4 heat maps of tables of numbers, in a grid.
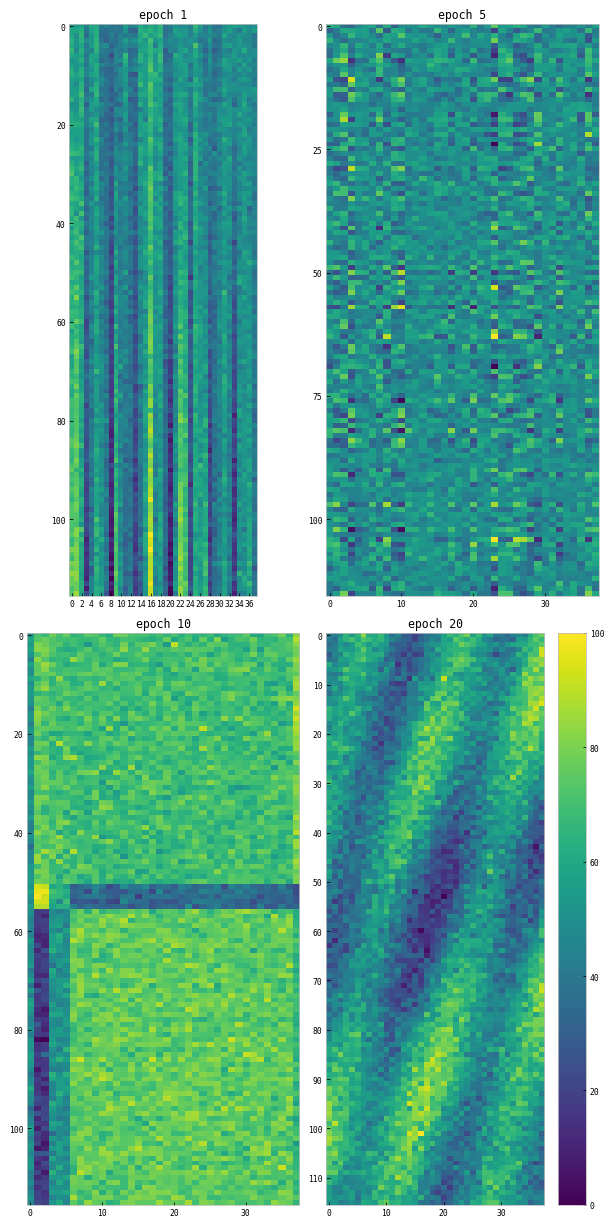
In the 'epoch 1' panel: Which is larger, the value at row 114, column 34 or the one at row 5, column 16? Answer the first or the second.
the second
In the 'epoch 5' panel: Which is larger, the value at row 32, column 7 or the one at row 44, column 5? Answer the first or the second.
the second
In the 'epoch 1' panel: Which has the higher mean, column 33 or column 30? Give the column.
30
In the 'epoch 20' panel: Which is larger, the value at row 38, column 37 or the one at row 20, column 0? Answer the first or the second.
the second
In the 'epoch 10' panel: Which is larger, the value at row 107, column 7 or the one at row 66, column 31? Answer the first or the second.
the first
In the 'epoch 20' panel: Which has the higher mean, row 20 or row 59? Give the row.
20
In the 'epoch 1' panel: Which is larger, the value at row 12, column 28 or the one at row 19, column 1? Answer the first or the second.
the second
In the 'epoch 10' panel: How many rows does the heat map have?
116
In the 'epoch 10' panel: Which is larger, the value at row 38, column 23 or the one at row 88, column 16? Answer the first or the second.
the second
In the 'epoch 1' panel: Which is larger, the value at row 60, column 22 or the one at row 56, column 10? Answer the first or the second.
the first
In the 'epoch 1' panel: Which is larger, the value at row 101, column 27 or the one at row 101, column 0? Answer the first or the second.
the second
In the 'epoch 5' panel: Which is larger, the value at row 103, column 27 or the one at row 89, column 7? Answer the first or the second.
the first
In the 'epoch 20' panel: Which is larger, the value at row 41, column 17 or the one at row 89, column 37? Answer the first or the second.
the second
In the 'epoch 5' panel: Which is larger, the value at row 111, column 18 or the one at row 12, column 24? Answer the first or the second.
the first
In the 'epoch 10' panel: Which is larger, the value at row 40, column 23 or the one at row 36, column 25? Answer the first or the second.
the first
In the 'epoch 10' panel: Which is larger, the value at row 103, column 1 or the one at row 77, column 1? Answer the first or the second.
the first
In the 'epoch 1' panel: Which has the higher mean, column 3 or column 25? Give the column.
25
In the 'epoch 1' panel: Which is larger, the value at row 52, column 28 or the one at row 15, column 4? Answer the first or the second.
the second
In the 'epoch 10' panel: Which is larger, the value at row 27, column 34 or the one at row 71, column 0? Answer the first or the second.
the first
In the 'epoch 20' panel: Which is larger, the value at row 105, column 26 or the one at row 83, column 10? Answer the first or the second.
the first
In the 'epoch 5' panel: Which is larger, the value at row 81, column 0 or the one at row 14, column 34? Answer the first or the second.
the first
